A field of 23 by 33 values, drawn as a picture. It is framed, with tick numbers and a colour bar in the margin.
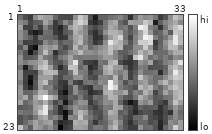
Stripes: upright, repeating 5 times. Grain: streaks running down. Ninth with the highest average: top right. Average level on the scale: 50%.
